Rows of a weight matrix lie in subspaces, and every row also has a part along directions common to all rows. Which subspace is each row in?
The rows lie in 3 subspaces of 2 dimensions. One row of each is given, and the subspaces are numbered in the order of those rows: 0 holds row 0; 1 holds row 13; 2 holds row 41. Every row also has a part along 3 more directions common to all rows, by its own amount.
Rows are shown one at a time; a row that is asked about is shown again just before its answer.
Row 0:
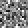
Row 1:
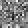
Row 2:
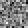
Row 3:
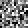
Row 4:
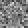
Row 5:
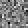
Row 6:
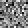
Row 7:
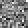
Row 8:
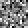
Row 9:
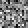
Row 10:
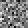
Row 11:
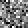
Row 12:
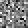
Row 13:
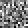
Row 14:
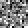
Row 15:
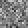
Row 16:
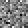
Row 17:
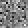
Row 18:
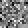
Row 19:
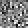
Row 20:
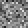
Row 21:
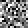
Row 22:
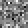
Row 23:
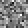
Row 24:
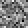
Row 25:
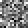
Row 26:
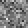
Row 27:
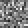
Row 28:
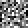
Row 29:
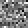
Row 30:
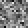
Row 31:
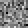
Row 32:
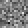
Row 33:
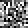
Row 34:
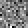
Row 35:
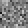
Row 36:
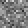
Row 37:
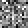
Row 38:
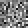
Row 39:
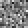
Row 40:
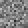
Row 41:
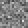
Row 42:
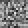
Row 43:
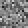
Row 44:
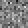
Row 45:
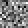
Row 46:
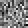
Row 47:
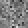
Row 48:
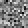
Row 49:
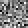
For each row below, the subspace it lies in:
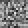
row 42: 1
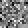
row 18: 0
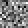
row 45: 0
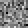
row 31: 1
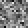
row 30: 2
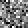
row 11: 2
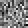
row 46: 1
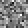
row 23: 2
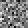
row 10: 1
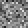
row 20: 2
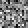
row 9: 0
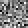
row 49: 1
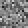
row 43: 2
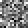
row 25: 0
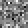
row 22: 0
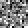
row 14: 2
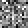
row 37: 0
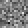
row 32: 0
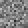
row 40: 0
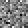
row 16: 2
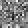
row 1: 0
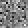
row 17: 0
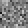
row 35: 0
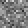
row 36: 2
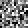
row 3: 1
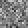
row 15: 2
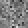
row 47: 2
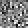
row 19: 1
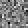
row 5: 1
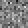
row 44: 0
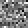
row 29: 2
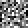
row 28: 1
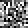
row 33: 1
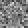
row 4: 2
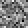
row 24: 2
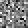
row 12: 0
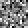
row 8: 2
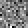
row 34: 2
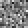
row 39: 2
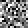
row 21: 1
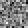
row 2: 2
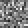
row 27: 1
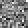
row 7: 2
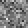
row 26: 2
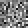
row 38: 1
